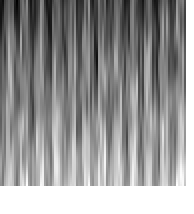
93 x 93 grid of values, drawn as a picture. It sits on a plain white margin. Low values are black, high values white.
Histogram: bell-shaped. Slope: up to the bottom. Stripes: upright, repeating 12 times. Average level on the scale: 50%. Grain: streaks running down.
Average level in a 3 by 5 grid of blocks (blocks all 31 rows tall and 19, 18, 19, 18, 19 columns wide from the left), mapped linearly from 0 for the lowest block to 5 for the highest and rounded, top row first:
00001 | 23233 | 45555
